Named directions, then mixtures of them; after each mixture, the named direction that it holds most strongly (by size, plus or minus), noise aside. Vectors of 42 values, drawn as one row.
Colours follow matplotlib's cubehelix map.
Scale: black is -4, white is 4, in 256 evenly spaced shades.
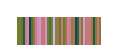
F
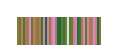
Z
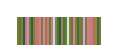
Z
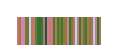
F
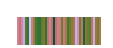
F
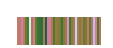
F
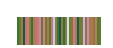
Z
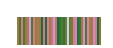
Z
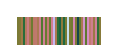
Z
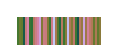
F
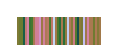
F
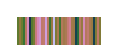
F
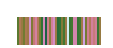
Z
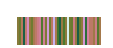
Z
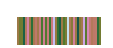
Z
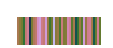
F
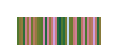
Z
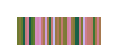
F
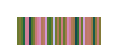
F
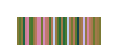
F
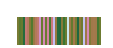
Z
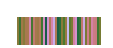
Z
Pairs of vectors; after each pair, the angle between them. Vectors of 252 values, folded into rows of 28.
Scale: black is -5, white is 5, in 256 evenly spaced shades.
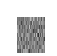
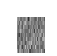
orthogonal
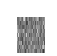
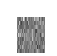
partly aligned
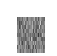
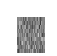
nearly opposite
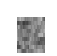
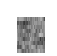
nearly parallel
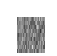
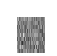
orthogonal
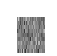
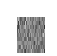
partly aligned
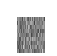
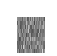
nearly parallel
